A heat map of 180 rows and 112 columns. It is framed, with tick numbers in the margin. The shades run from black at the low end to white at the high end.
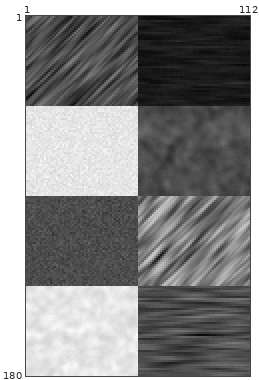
The table splits into 4 rows of 2 panels. Panel 1,1: low, slanting up to the right. Panel 1,2: very low, streaked across, faint in contrast. Panel 2,1: very high, fine-grained, faint in contrast. Panel 2,2: low, blotchy, faint in contrast. Panel 3,1: low, fine-grained, faint in contrast. Panel 3,2: middling, slanting up to the right, strong in contrast. Panel 4,1: very high, blotchy, faint in contrast. Panel 4,2: low, streaked across.
